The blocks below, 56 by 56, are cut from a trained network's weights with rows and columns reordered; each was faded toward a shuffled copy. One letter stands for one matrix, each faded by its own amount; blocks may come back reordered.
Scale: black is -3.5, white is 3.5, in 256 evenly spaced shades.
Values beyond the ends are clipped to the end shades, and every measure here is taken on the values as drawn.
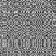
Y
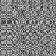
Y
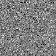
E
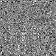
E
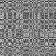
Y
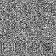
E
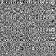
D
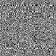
D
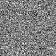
E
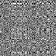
D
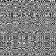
Y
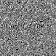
E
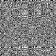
D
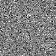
E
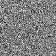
E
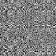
D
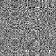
D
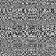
Y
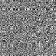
D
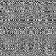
Y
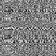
Y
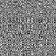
D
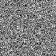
E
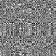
D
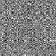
D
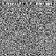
D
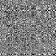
D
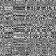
Y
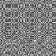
Y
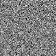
E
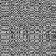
Y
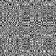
Y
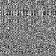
D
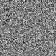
E
